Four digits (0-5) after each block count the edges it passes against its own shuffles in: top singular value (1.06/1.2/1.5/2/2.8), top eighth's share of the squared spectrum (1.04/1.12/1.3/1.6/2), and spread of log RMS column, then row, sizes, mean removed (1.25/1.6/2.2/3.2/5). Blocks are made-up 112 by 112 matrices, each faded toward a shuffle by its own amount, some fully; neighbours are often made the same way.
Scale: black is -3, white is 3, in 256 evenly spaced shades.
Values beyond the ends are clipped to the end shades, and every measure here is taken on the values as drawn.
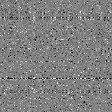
4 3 1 2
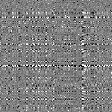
5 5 3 4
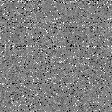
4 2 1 2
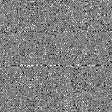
4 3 1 2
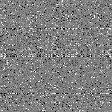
4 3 1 2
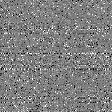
4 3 1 2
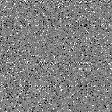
4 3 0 2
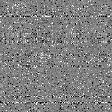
4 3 2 3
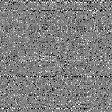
4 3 1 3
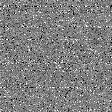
2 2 0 2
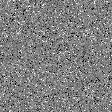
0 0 0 0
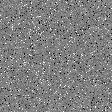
0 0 0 0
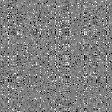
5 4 3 2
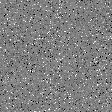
2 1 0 0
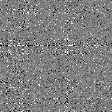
2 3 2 3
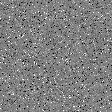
0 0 0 0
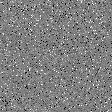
0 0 0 0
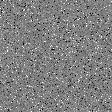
0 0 0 0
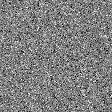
0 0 0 0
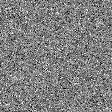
0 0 1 0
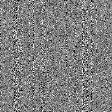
2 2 4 0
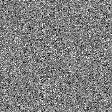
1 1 2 0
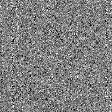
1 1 3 0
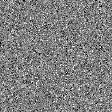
0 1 2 0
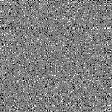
4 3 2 2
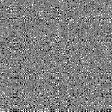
5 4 2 3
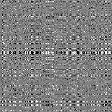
5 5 3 4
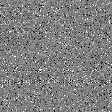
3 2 0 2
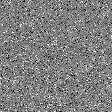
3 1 0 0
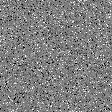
1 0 0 0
